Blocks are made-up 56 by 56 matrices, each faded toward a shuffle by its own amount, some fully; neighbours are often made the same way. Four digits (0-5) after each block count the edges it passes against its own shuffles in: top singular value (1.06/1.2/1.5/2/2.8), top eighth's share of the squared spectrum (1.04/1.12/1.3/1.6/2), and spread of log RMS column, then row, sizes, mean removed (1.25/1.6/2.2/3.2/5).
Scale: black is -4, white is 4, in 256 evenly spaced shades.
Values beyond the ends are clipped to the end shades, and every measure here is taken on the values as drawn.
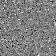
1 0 0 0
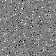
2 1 0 0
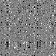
4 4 2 2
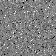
2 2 0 0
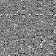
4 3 2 2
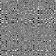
4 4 3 3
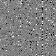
3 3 2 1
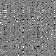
3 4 2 1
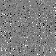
3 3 2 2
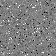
0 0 0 0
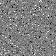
0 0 0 0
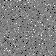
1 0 0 0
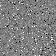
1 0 0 0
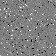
0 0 0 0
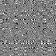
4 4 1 3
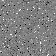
0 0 0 0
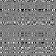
4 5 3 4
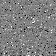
2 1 0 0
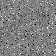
1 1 0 0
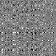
4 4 2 2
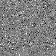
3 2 0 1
